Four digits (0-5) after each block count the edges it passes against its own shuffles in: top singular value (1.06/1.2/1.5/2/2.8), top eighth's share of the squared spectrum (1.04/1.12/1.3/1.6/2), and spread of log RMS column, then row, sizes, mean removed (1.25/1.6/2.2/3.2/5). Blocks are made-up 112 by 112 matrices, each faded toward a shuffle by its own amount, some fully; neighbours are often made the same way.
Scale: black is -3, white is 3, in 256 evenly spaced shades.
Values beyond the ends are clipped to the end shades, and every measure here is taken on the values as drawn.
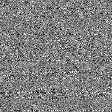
1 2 0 3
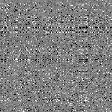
4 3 2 3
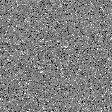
2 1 1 1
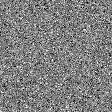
0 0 0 0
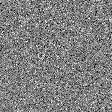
0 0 0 0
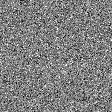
0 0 0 0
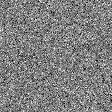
0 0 0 0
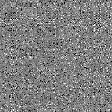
4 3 2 2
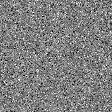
0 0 0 0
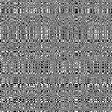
5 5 4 4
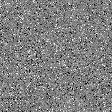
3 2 1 0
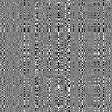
5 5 5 4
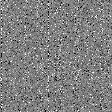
2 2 2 0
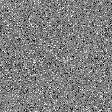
3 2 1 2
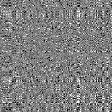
5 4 3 3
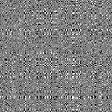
5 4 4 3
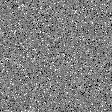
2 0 0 0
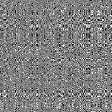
5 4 3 3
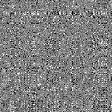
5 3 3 2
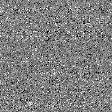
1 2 2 3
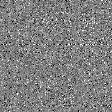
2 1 1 2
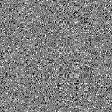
4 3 2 2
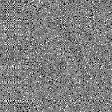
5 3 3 2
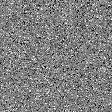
3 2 1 0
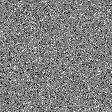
1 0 0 0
